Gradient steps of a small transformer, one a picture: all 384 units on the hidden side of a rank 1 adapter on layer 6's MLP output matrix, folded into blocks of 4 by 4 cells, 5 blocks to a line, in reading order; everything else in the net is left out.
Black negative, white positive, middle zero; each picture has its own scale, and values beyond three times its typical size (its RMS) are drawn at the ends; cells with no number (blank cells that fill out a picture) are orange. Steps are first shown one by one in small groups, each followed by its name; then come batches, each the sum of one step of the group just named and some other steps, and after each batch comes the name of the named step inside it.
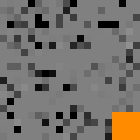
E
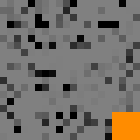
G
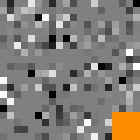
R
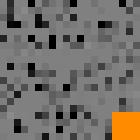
R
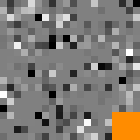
R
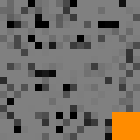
G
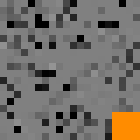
E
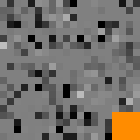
R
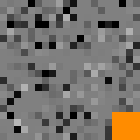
E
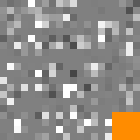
R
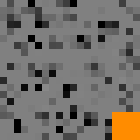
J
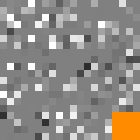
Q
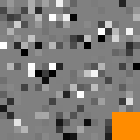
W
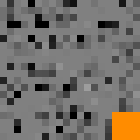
J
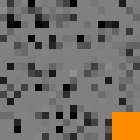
J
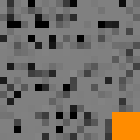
J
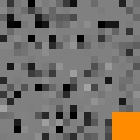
J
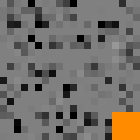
J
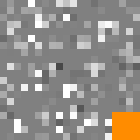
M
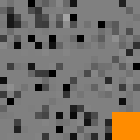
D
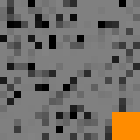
D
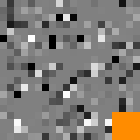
M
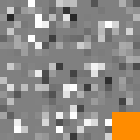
M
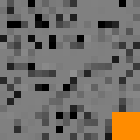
D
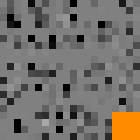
D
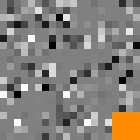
M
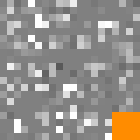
M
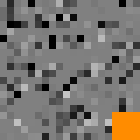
M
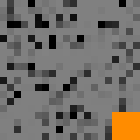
D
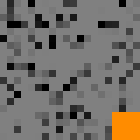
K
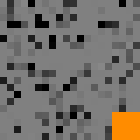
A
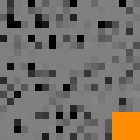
A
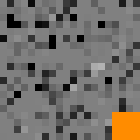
A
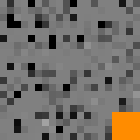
A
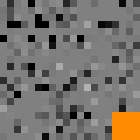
A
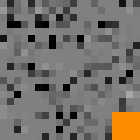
A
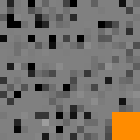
A
